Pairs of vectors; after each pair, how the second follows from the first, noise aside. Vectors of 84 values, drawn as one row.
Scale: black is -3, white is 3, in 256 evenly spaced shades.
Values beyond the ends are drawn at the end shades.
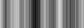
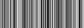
shuffled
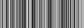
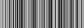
reversed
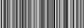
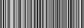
shuffled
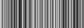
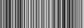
reversed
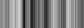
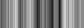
reversed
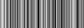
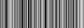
reversed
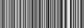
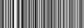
reversed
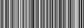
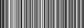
shuffled
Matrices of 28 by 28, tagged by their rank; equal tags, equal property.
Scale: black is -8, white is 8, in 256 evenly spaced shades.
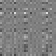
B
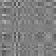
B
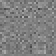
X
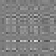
B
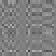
B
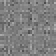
X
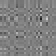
B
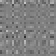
B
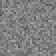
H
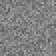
H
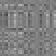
B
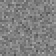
H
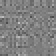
X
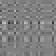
B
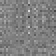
X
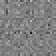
X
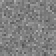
H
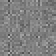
X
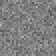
H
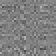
X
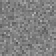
H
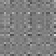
B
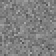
H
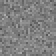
H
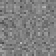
X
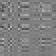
B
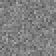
H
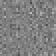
X
